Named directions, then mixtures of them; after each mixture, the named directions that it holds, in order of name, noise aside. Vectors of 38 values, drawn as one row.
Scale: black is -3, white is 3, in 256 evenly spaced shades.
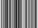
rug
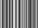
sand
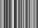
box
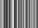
box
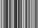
box, rug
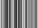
box, rug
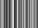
box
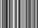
box, sand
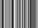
box, sand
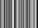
box, rug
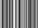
sand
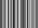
rug, sand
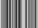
rug, sand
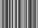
rug, sand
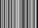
box, rug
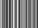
box, sand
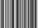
box, rug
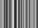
box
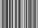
rug, sand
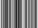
rug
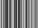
box, rug
